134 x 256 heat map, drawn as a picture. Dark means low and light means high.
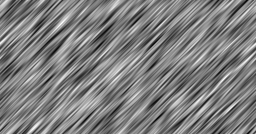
Slope: none. Grain: diagonal, up to the right. Odd rows or columns: none. Average level on the scale: 50%. Mirror symmetry: none. Histogram: bell-shaped.
